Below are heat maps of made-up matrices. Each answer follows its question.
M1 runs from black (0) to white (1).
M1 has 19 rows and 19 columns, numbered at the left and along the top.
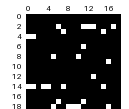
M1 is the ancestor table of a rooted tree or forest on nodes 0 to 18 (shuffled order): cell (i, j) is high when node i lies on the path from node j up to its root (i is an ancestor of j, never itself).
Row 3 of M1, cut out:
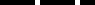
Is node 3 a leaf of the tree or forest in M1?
no
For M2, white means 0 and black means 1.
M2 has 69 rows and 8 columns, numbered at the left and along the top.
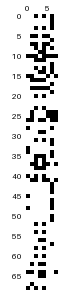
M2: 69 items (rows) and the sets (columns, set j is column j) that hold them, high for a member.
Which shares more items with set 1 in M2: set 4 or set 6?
set 4
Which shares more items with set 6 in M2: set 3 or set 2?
set 2
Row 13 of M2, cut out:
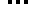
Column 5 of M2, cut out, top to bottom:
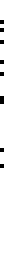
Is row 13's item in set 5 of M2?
no
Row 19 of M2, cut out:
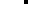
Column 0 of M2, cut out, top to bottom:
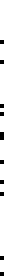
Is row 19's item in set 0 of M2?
no
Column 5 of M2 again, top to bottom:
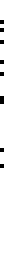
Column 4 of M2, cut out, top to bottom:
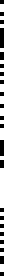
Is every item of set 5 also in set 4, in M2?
no
